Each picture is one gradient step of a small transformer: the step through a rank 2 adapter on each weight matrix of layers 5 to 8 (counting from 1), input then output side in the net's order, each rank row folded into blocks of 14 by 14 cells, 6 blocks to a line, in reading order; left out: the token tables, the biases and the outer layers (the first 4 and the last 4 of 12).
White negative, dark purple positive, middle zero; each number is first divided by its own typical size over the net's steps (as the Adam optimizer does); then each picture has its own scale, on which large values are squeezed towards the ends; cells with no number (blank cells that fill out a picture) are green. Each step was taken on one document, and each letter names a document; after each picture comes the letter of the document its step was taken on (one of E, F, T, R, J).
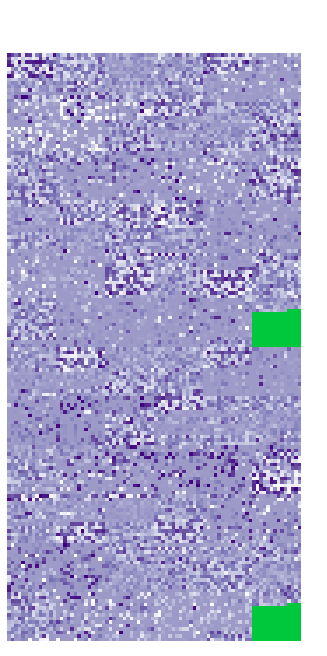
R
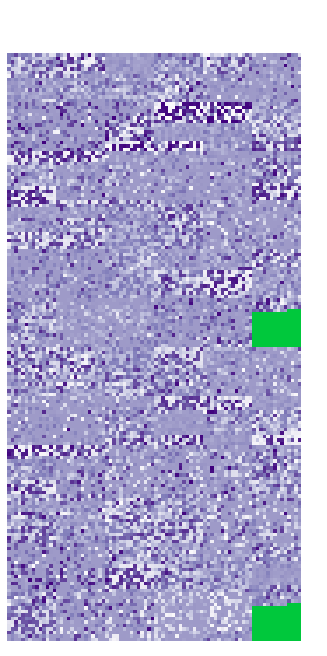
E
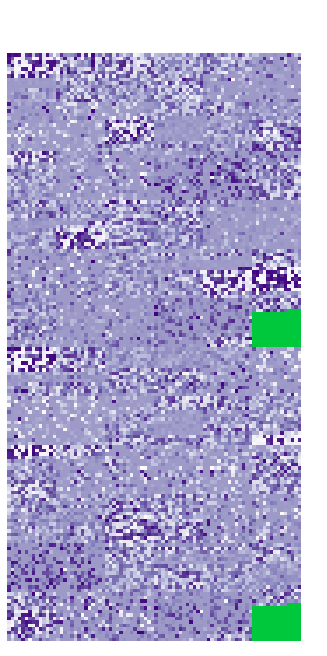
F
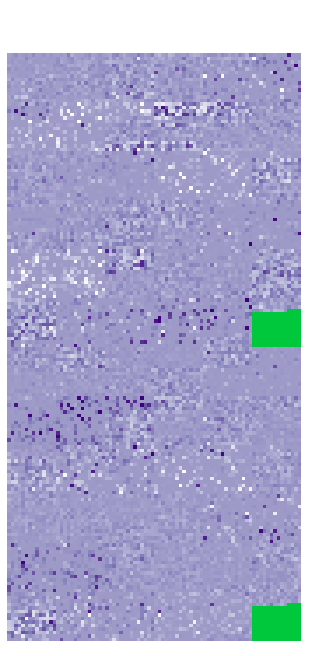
R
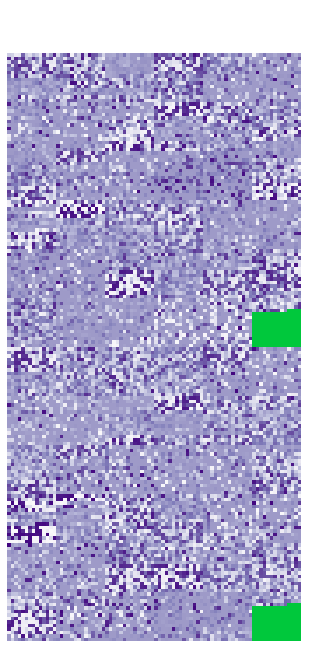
E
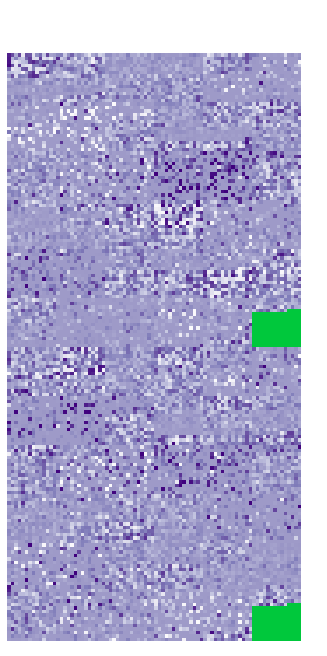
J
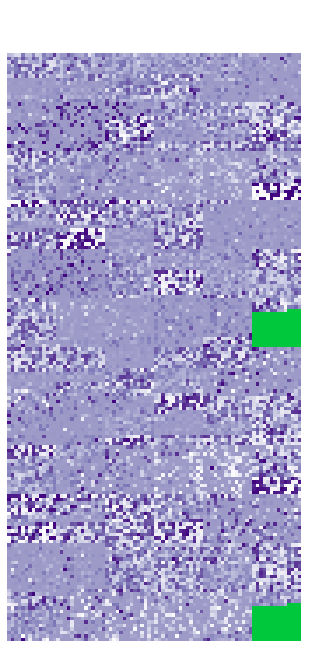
F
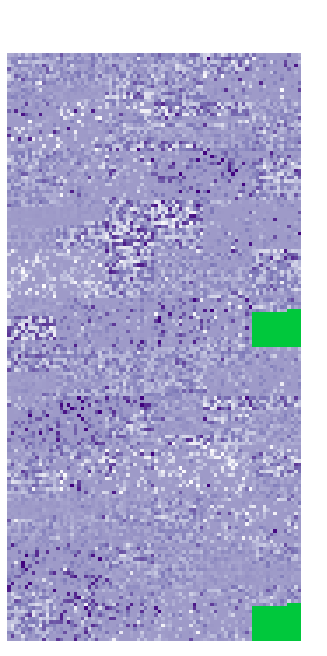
R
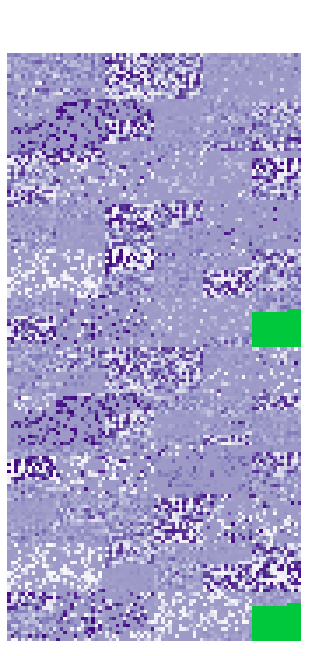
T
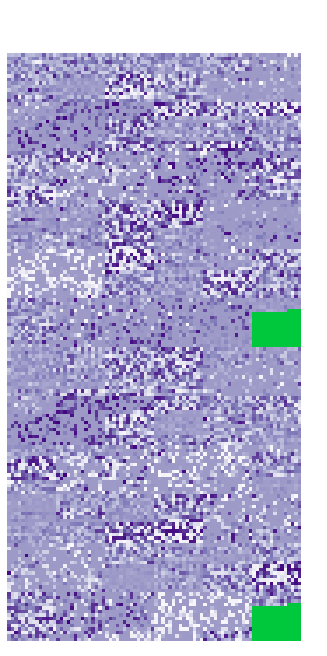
T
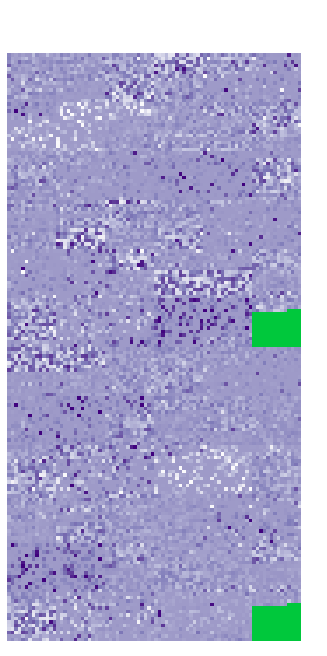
R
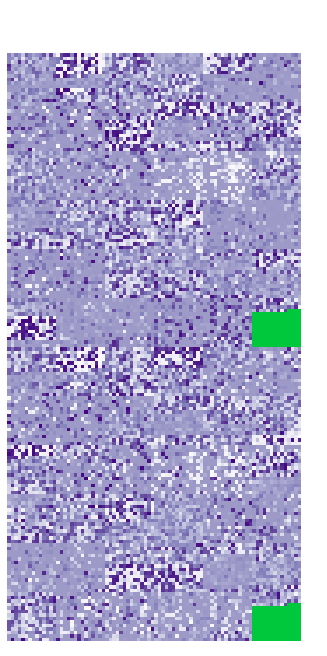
E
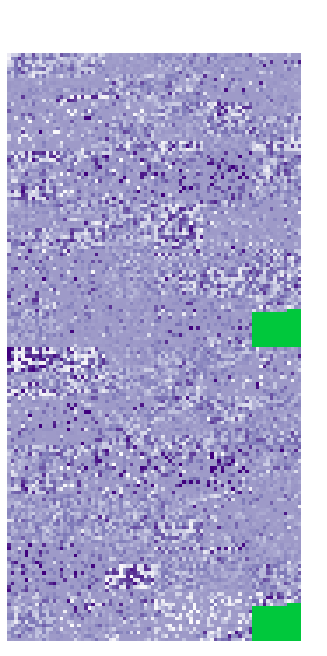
J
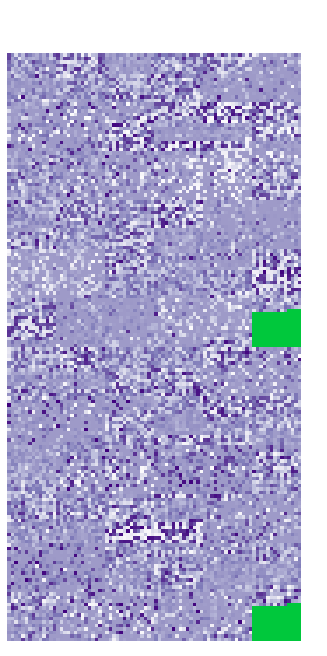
E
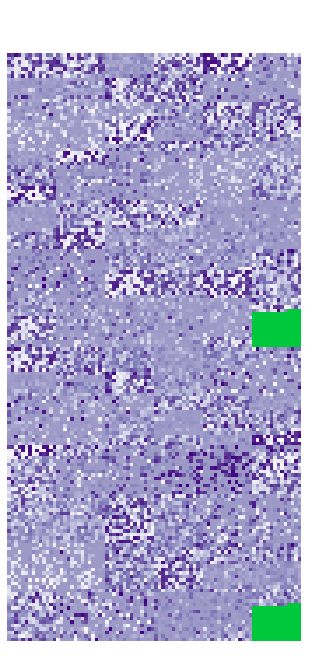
F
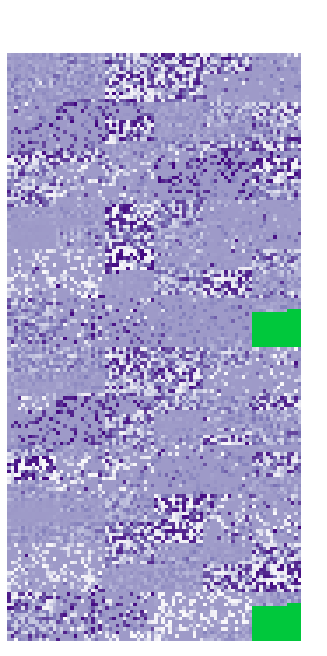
T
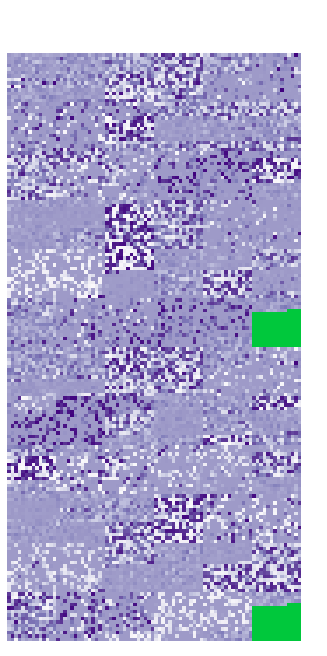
T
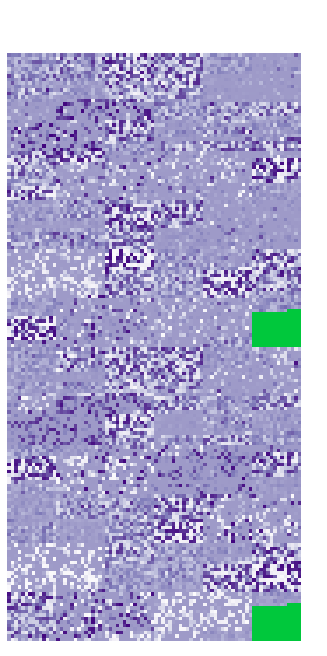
T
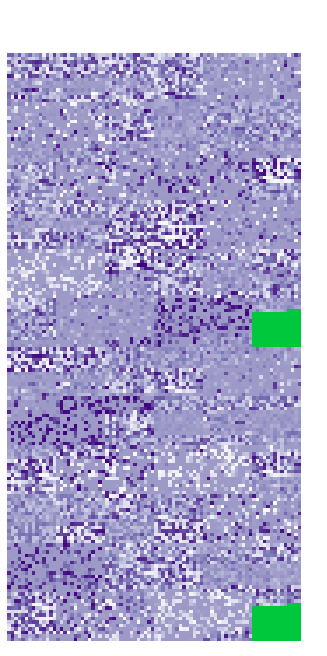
T
